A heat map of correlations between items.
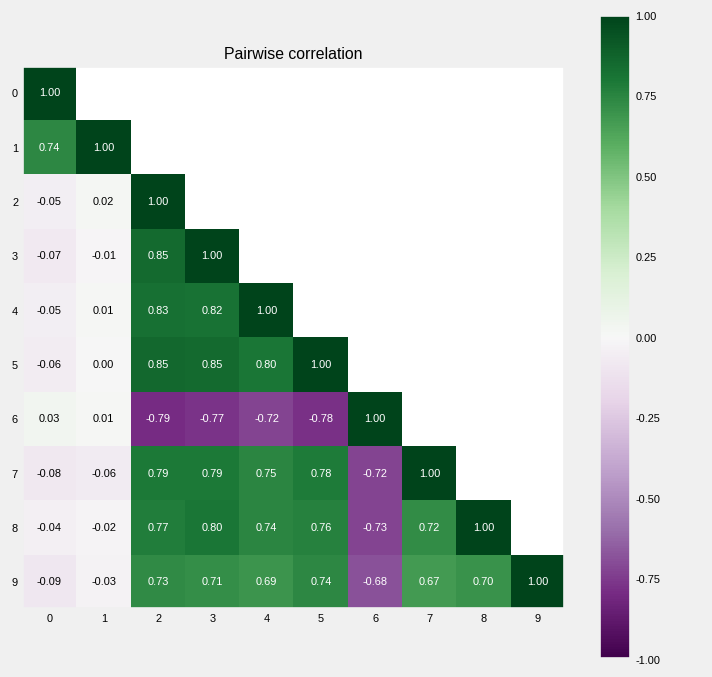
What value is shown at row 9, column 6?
-0.68
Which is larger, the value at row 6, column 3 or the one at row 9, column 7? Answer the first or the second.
the second
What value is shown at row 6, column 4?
-0.72
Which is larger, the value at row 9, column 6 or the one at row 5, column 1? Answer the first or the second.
the second
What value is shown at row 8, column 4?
0.74
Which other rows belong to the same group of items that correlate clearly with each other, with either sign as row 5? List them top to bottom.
2, 3, 4, 6, 7, 8, 9
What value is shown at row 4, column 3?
0.82
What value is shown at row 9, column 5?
0.74
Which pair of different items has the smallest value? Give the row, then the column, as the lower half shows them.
6, 2
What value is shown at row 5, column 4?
0.80
